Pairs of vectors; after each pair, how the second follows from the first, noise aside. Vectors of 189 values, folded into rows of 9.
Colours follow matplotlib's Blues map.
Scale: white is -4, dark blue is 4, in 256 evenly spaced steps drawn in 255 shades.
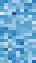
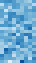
wrapped around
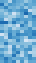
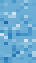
partly zeroed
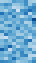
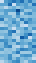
wrapped around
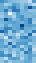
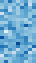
wrapped around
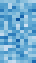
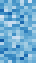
wrapped around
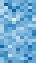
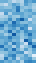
wrapped around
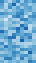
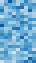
wrapped around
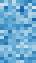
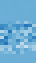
partly zeroed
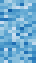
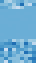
partly zeroed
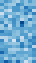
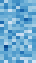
wrapped around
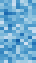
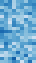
wrapped around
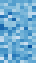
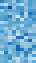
wrapped around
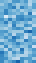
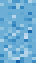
partly zeroed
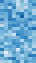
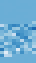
partly zeroed
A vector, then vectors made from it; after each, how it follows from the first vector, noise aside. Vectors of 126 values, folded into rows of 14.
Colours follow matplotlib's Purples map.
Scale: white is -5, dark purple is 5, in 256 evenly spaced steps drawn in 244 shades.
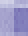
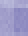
shrunk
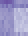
negated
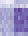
scaled up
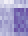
scaled up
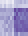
scaled up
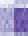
scaled up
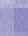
shrunk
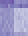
negated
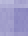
shrunk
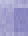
shrunk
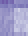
negated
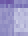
negated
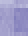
shrunk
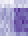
scaled up
